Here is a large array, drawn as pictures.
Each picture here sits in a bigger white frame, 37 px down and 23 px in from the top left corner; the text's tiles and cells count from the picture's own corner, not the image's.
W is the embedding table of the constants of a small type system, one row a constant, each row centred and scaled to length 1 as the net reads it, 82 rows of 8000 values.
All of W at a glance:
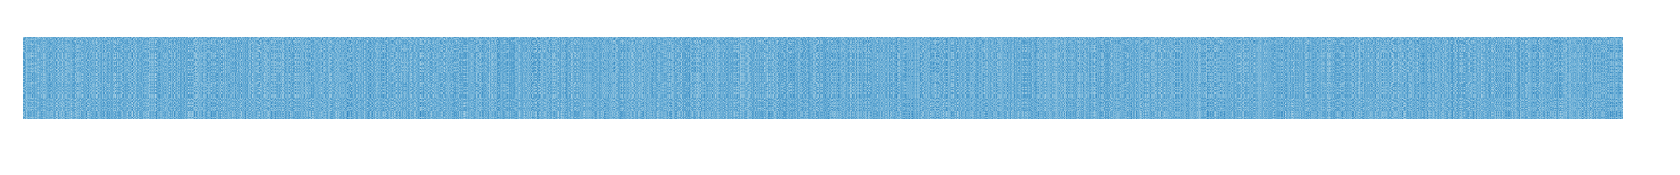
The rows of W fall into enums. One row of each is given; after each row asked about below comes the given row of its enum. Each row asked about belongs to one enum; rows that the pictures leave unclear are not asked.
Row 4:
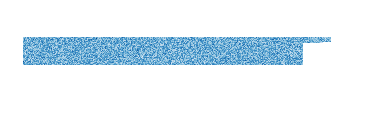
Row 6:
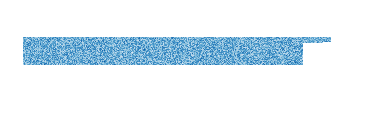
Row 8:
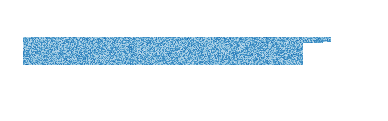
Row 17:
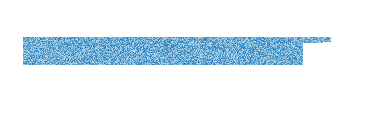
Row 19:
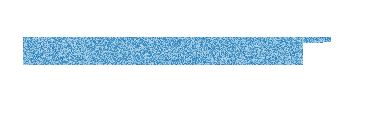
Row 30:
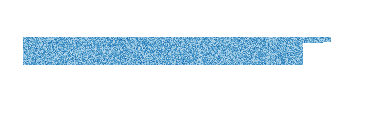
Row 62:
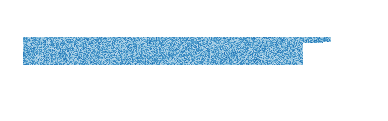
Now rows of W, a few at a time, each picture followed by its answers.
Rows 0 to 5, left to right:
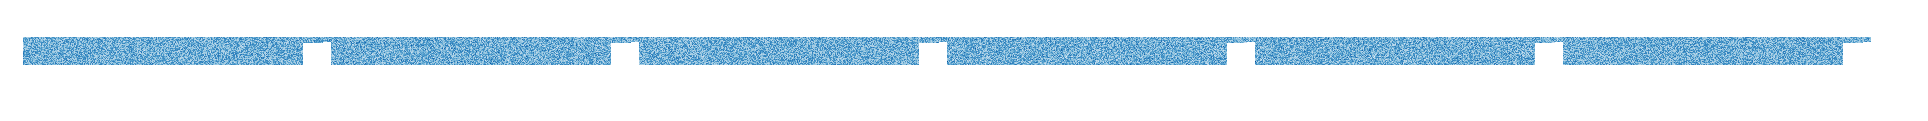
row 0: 8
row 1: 30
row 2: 19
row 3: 4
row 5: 17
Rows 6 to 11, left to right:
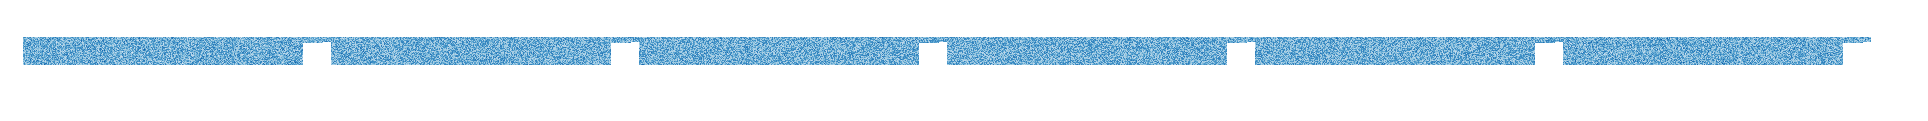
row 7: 19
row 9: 17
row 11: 30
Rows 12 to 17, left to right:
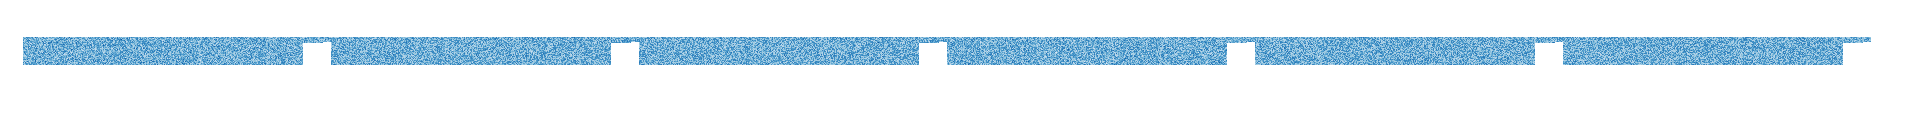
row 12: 30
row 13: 8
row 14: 8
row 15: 6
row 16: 19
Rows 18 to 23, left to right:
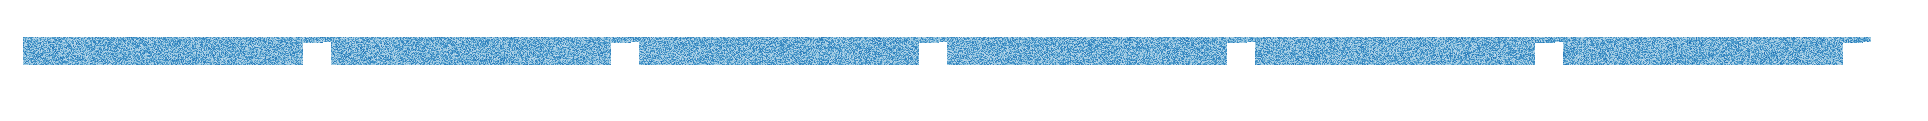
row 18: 19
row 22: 8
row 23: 62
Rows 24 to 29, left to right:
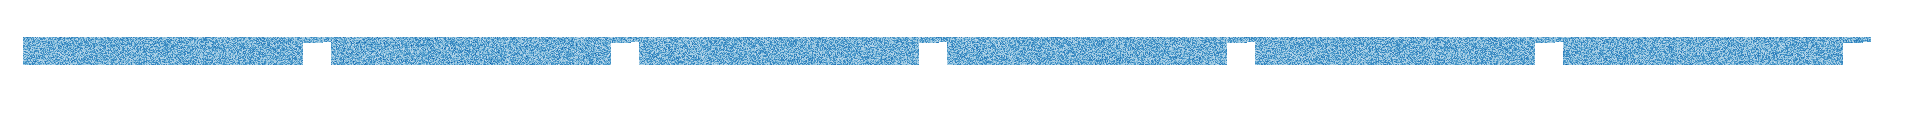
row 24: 17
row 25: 30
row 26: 19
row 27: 19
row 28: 17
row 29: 8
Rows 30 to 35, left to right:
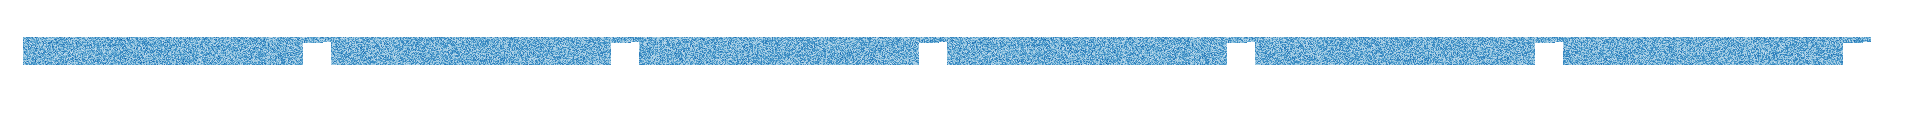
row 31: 19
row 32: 62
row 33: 30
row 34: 19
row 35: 8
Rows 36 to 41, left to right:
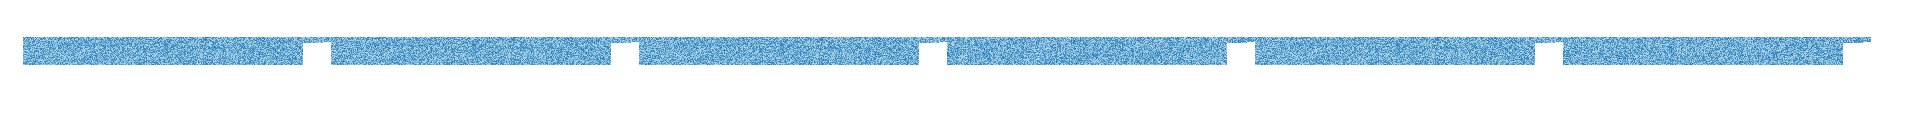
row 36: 17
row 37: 17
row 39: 62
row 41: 8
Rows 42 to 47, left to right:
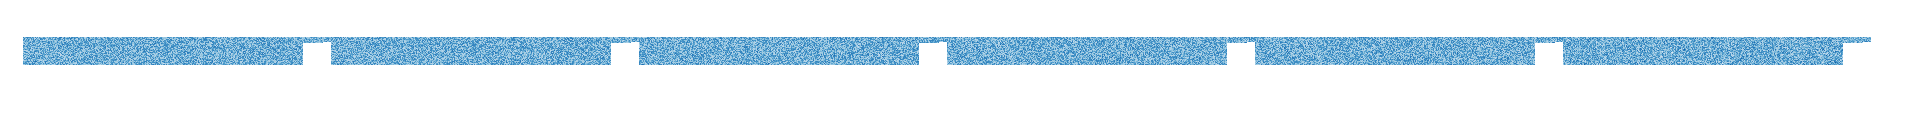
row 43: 17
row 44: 8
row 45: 19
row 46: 19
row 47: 6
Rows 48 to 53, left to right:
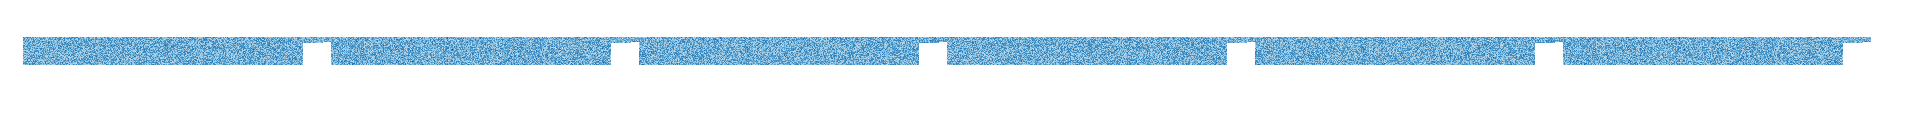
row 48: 17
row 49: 6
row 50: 8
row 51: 17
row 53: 6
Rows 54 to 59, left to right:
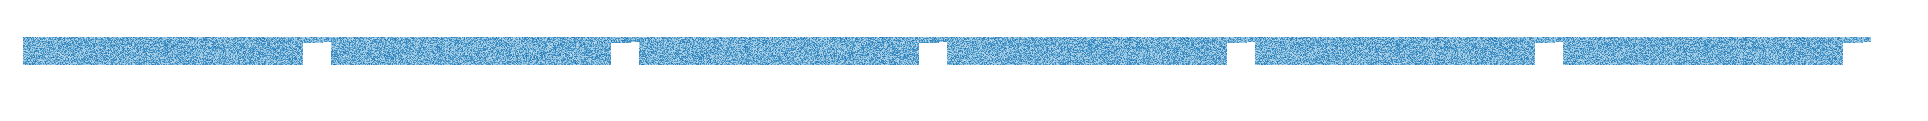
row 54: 17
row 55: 8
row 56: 8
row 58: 17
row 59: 17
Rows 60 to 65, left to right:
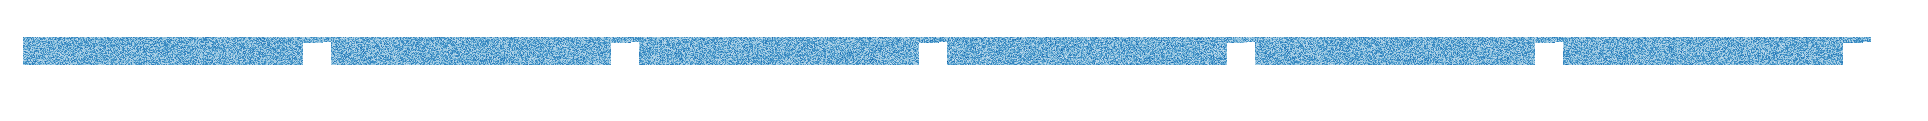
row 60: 17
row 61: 19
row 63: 4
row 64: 19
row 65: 8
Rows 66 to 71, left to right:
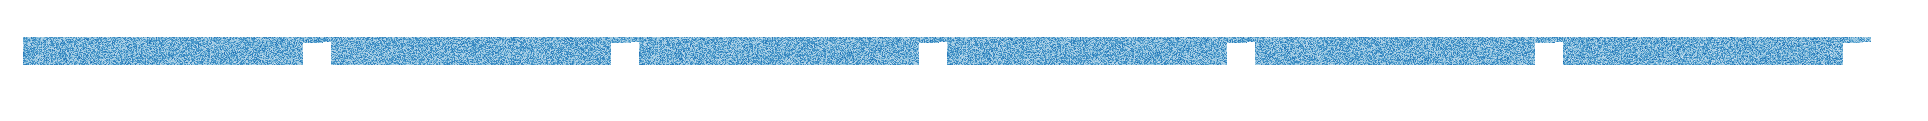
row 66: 62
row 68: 62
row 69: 62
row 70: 19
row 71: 4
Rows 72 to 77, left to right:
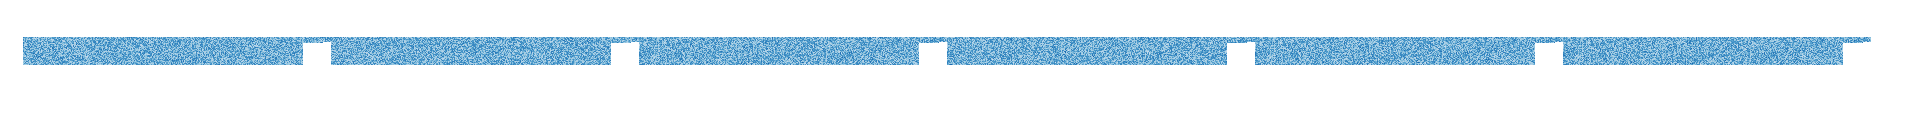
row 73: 17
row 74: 62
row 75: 8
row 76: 62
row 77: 62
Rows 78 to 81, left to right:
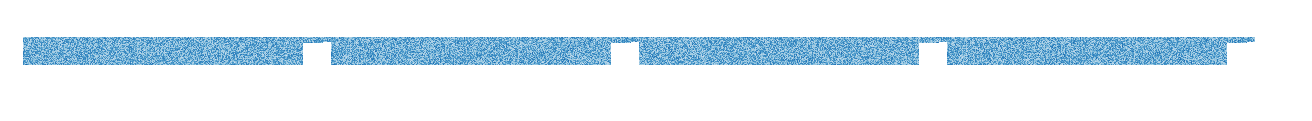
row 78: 8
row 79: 62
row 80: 19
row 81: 62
